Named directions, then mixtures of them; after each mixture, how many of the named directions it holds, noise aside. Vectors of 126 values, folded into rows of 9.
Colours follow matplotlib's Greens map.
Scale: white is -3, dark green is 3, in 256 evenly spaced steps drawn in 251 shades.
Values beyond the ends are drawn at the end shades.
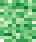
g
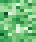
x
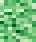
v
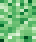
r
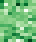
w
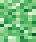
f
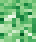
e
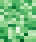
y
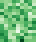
three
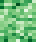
two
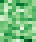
three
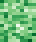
three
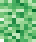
two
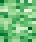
three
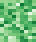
one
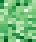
two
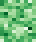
two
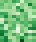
three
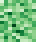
one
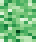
three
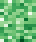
three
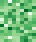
three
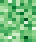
two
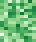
two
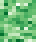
two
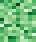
one
